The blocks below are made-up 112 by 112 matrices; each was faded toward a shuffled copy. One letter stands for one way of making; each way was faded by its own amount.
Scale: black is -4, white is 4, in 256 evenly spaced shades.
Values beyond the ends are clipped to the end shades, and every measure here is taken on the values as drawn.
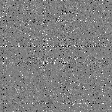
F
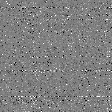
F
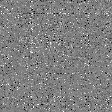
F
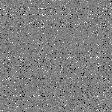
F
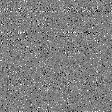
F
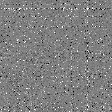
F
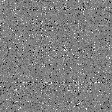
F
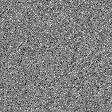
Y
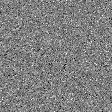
Y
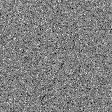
Y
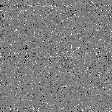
F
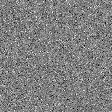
Y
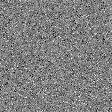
Y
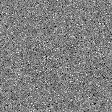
Y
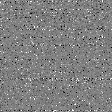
F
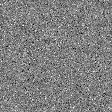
Y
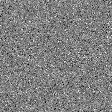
Y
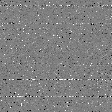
F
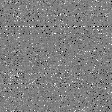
F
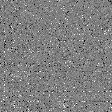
F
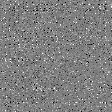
F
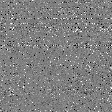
F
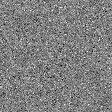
Y
